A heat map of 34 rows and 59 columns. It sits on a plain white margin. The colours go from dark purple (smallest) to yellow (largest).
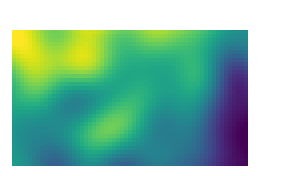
Grain: smooth. Lone odd cells: none. Ninth with the highest average: top left. Stripes: none. Mirror symmetry: none. Slope: up to the top left. Ninth with the lowest average: bottom right.
